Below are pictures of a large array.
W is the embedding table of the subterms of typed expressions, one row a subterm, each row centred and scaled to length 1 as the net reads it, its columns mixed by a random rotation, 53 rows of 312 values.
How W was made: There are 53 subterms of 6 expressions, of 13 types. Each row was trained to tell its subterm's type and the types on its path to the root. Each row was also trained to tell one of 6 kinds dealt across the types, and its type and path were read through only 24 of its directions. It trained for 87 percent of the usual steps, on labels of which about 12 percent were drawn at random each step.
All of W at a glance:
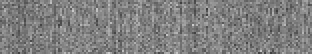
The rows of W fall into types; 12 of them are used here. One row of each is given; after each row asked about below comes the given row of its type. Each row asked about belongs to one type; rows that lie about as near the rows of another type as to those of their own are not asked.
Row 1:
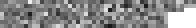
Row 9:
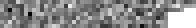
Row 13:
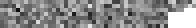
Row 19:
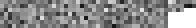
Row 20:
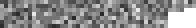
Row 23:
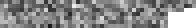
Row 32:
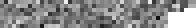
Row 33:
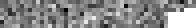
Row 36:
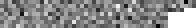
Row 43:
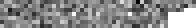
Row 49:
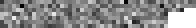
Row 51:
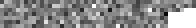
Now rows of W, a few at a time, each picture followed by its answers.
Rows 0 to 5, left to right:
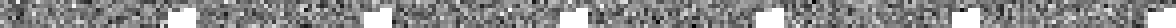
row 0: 9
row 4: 49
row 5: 36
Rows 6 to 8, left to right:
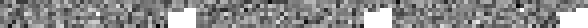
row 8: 33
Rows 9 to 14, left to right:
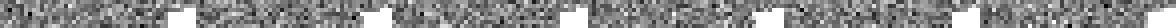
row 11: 9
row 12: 33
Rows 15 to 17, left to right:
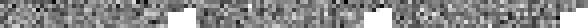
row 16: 19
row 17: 9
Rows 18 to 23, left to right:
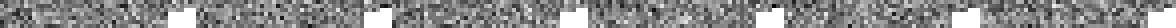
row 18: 20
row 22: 49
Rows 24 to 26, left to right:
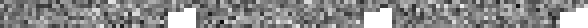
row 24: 20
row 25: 20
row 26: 43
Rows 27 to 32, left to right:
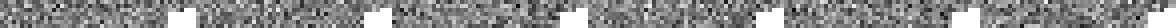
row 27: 33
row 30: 43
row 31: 43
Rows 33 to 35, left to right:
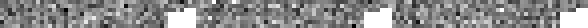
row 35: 9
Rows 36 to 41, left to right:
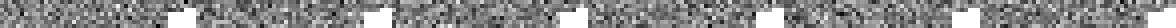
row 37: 1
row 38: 32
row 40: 13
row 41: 1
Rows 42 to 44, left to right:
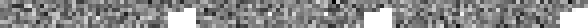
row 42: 33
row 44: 19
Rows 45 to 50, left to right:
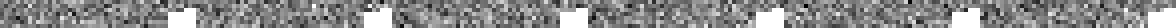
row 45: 13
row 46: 36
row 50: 20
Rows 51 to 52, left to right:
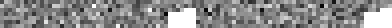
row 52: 43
